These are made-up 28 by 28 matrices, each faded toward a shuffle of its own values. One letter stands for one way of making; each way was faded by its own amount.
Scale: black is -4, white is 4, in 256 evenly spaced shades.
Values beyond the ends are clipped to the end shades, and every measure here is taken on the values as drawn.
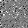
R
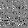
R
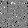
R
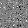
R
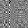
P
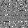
R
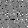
R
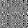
P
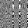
P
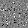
R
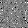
R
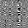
P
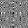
P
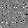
R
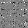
R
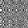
P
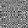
P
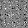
R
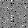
R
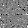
R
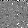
R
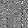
P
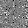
R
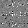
R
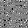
R
